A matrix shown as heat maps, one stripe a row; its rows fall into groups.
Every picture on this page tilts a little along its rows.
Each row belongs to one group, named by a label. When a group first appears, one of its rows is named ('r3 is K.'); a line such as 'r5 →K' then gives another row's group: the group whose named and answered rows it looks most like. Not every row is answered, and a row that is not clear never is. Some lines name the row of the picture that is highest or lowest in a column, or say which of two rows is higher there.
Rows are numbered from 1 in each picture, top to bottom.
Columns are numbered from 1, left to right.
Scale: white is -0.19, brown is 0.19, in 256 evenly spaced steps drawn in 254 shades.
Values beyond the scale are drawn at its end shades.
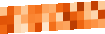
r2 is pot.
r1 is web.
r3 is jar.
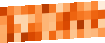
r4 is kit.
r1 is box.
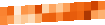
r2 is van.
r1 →jar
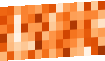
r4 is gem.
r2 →gem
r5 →gem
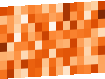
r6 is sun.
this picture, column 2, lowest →5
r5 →box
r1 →pot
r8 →jar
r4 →van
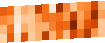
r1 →gem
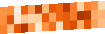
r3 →box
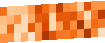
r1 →gem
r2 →sun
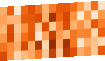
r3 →web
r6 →pot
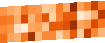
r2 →sun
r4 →box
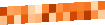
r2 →van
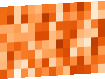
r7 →web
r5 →sun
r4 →sun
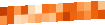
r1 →box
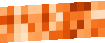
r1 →van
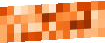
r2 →van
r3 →van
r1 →gem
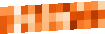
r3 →jar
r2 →jar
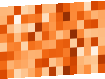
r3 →gem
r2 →kit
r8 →pot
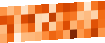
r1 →sun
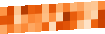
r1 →kit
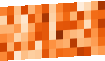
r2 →web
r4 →gem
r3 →sun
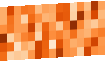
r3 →box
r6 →gem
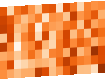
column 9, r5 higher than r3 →Yes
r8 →sun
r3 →box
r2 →jar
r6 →jar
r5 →gem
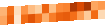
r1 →van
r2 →kit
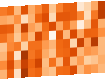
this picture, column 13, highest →4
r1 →sun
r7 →kit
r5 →web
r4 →gem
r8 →kit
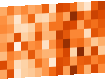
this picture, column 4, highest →5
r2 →jar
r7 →gem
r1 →sun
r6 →web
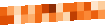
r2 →jar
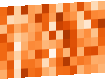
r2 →gem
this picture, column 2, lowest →2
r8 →kit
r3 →sun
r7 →kit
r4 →pot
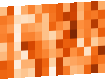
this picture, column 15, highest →6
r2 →pot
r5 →kit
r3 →jar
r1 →jar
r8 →gem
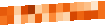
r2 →jar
